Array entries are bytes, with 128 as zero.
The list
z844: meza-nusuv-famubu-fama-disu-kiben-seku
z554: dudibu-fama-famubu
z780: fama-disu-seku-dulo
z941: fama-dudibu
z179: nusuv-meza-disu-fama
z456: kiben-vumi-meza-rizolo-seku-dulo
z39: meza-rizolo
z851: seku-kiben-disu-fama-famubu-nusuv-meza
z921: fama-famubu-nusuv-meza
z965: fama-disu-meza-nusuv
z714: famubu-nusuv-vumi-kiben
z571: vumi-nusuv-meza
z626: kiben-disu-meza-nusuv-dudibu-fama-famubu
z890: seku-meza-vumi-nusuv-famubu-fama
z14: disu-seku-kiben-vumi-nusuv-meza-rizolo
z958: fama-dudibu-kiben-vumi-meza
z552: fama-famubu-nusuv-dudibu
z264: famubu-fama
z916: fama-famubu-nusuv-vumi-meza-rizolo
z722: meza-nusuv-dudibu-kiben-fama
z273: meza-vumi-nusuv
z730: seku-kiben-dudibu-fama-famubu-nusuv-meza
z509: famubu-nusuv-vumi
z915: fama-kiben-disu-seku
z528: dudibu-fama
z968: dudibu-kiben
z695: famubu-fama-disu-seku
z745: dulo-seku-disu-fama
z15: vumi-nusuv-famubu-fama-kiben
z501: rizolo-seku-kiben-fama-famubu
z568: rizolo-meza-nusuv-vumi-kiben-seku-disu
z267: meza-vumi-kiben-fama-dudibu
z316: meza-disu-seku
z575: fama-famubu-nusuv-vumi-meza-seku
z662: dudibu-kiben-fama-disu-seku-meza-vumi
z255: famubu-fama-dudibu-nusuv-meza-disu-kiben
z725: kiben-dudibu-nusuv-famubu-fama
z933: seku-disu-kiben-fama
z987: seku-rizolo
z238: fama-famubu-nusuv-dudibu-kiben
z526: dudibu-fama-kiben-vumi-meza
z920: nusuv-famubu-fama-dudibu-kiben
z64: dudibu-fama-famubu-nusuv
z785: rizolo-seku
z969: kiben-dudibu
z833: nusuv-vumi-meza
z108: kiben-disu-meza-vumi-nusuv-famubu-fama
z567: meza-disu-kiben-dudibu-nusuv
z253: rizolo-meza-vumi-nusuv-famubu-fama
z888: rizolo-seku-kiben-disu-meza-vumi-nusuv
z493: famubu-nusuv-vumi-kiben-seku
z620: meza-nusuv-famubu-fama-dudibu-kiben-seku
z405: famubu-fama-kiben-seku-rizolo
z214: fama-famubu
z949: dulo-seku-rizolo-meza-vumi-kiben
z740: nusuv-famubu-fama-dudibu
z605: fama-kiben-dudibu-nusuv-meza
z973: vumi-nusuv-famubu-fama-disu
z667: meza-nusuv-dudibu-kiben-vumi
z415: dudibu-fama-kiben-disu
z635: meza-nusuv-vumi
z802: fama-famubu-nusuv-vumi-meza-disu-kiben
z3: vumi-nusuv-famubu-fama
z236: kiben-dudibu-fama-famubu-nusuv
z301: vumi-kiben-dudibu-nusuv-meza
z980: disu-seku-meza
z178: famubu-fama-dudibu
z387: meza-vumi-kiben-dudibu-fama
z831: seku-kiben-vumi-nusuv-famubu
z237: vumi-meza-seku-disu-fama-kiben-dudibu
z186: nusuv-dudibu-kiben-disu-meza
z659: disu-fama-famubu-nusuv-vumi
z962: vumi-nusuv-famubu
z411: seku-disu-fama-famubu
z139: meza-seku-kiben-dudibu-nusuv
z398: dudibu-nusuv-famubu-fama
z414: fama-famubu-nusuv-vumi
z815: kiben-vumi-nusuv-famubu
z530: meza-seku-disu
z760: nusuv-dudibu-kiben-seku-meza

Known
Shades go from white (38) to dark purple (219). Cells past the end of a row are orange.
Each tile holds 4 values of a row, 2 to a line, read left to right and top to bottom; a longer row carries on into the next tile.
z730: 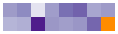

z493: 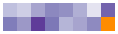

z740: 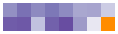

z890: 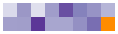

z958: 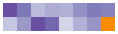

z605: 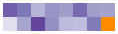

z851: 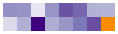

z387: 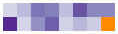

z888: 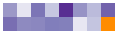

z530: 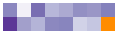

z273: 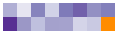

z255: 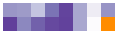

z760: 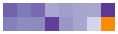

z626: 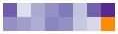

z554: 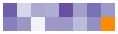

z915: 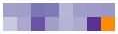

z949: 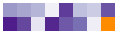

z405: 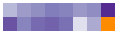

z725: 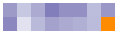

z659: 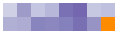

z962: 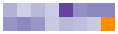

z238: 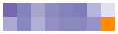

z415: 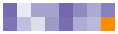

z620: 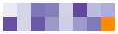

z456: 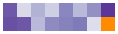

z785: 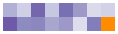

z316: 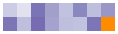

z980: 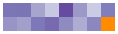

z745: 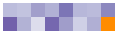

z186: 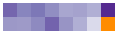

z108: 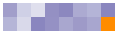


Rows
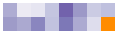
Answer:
z973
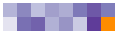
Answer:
z916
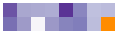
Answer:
z968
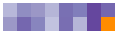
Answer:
z987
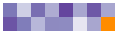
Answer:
z501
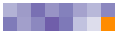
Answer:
z179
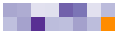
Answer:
z571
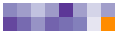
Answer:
z714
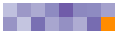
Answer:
z933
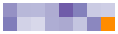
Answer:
z528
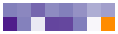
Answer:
z920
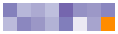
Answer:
z965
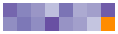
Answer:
z833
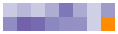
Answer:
z509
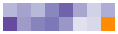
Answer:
z264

